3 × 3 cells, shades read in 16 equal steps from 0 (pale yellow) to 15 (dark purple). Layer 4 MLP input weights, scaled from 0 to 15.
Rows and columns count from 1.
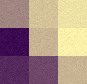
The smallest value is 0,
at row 2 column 3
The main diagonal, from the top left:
7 4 4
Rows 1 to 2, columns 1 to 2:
7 3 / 15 4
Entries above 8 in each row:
0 1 2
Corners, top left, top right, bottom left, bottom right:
7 1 13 4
